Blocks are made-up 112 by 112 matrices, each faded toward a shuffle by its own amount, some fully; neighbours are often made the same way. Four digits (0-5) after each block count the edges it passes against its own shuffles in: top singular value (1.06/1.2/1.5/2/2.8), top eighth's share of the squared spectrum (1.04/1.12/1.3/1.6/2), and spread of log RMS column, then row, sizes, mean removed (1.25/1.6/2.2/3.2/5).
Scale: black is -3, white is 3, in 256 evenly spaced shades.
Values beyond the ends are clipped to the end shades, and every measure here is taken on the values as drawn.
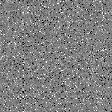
4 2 1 1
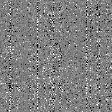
2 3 3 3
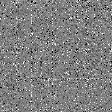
2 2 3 2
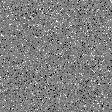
2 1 0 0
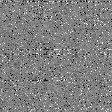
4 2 0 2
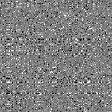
4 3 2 3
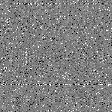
4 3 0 2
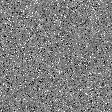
0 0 0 0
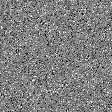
0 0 0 0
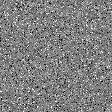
2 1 0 0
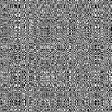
5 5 4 4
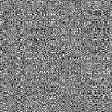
5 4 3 3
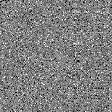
3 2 0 1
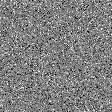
0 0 0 0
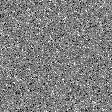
1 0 0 0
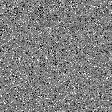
2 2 0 1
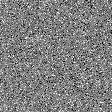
2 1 0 0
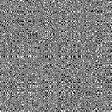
5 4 3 3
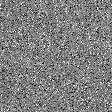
1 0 0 0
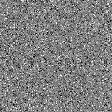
3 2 1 1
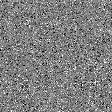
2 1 0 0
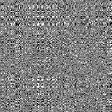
5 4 3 3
